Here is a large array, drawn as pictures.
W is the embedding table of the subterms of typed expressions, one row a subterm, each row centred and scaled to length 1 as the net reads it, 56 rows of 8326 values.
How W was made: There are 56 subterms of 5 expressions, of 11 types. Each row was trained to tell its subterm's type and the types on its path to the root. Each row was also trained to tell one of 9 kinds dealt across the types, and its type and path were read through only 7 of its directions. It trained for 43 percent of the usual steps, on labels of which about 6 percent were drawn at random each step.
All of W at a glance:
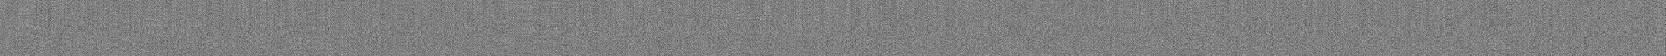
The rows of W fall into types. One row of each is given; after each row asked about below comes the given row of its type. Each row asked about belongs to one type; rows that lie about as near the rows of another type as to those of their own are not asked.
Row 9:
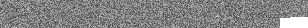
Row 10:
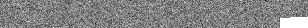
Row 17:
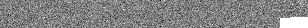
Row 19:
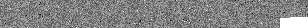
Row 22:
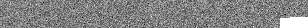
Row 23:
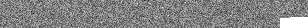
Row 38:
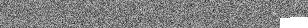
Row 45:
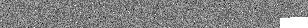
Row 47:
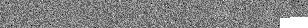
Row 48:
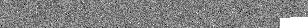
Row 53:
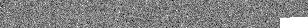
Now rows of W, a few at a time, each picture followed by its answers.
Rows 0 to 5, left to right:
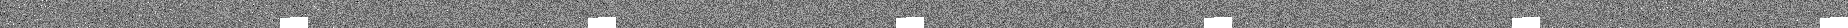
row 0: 47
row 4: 9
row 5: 10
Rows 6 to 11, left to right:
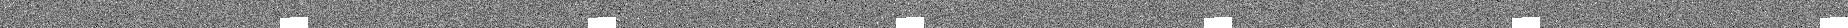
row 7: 23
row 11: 47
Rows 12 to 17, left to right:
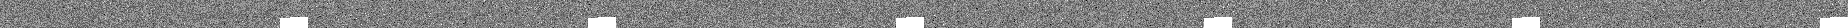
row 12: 38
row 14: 45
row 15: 48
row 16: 9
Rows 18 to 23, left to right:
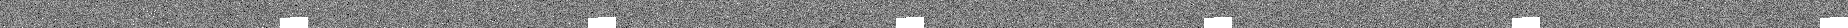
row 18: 45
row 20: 9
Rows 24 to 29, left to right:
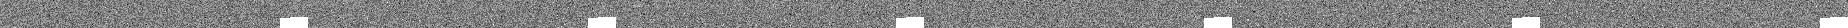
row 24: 19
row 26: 9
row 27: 47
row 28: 23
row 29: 47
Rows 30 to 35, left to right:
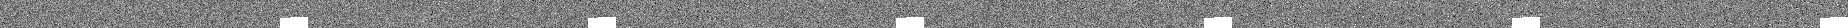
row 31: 53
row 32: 45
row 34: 9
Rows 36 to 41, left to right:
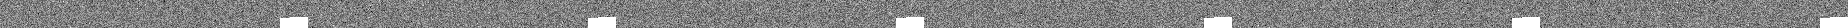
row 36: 53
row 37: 48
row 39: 22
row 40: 48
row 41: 53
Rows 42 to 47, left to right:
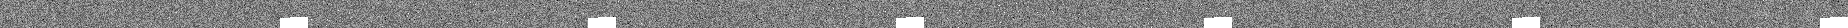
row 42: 45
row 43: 48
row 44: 38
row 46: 48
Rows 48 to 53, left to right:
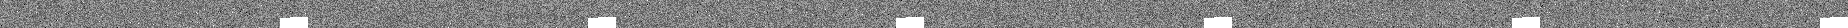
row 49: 38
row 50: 10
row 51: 45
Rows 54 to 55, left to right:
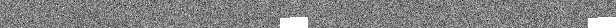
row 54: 38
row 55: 38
